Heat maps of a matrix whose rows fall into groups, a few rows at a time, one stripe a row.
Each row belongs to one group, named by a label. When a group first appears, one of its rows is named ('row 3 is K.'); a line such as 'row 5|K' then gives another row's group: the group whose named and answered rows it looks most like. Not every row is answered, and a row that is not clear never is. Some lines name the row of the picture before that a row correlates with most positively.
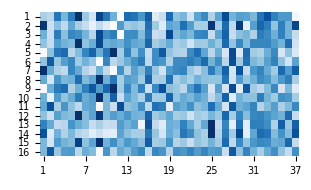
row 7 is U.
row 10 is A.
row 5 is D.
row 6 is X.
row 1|A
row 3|A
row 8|A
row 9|D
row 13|U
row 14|U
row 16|X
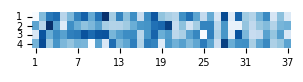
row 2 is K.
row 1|D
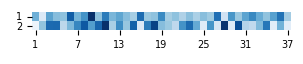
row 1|A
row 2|D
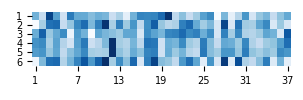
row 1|K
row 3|X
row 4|X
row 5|X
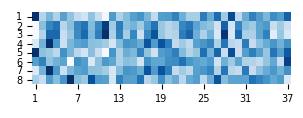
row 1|U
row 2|D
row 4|K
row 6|X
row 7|K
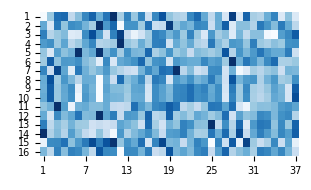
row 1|D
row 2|A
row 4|X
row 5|A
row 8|X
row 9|X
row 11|K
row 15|D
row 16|A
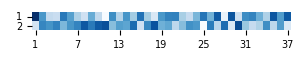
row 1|U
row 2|D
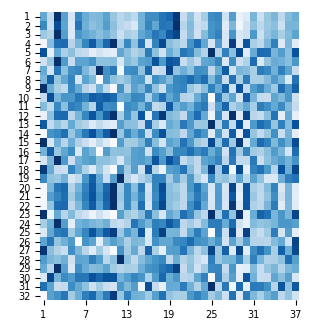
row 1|K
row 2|K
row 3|K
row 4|D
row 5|U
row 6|K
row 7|A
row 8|X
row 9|U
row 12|D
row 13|U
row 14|D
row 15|U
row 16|X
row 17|K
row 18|U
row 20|D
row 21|D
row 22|D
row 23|U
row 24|K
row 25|D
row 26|X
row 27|U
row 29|K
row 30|D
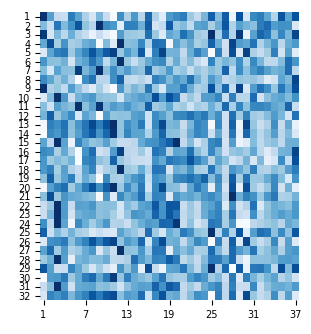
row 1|U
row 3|U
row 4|X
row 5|D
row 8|X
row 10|K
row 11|A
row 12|X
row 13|D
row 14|D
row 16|X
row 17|X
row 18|X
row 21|X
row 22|K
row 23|K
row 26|D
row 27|X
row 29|U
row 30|D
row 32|D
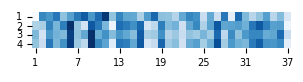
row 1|D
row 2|A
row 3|A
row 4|A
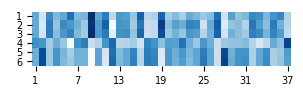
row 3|A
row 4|X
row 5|X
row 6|X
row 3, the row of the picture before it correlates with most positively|4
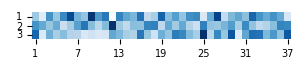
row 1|A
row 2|X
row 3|U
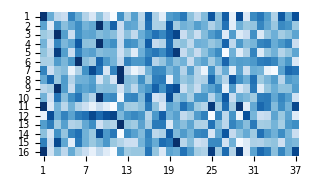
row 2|A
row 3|K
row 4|A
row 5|K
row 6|A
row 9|K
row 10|A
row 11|U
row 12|D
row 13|X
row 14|A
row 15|K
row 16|U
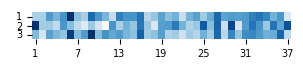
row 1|A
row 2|U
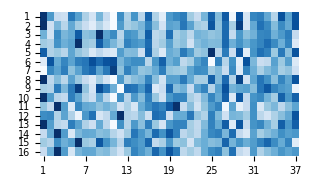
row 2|U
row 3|A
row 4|A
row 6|D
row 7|D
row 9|A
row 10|U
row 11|K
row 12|X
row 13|U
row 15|A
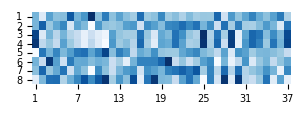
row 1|A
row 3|U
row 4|U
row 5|D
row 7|X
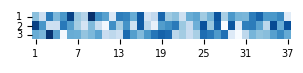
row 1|A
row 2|U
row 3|K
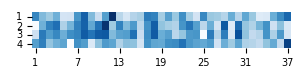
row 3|D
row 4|X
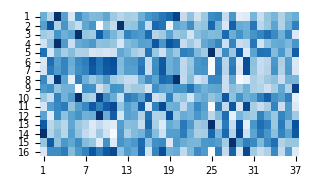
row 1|K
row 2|X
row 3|A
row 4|K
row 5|U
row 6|D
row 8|K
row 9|X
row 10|A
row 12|A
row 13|U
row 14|U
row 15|X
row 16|D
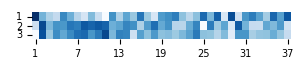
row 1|U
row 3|D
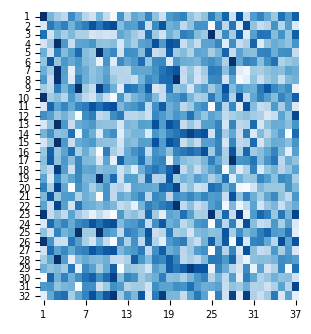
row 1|U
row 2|D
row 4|K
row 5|A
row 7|K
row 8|K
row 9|A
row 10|U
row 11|D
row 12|X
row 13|K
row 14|X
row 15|K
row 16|X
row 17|X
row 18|K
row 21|X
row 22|K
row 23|U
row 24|D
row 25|A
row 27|D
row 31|X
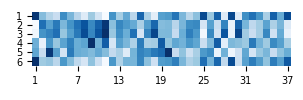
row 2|D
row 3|D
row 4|A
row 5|K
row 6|U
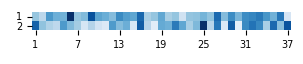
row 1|A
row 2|U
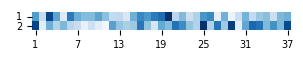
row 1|K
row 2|U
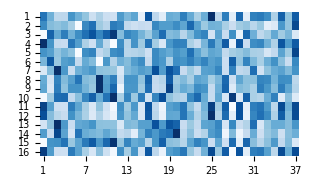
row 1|U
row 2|X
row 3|D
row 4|U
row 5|X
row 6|X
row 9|A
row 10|D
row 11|U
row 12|U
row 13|K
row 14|K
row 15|D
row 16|U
